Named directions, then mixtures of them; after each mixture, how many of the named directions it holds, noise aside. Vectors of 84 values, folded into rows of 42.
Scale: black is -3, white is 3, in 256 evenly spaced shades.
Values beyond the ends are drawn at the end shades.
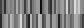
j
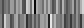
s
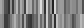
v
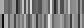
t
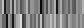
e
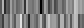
three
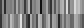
one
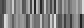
three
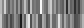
one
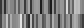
one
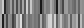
two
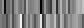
two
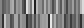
one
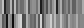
one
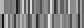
one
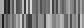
three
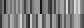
one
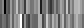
three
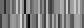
two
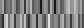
two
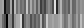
two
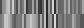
one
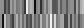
three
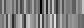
two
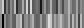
two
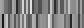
one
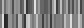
three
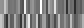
two
